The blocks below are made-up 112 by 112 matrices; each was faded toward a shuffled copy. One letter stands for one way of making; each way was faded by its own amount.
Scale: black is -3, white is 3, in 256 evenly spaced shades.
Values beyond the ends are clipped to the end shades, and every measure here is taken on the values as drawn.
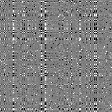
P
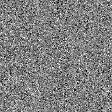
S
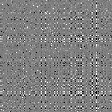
P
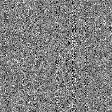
S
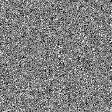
S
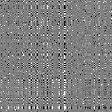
P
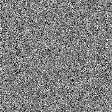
S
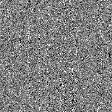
S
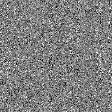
S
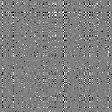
P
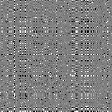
P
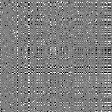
P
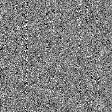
S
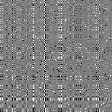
P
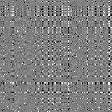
P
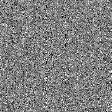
S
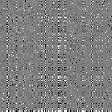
P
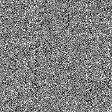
S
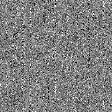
S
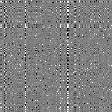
P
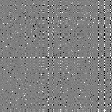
P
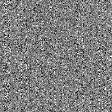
S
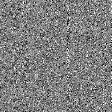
S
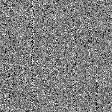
S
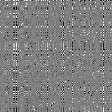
P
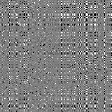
P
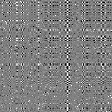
P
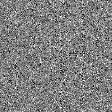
S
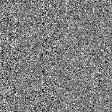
S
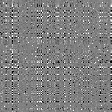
P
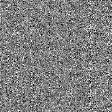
S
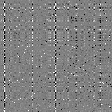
P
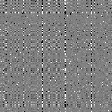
P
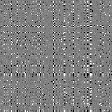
P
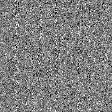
S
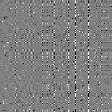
P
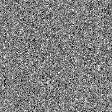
S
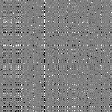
P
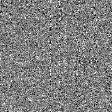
S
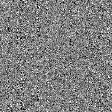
S
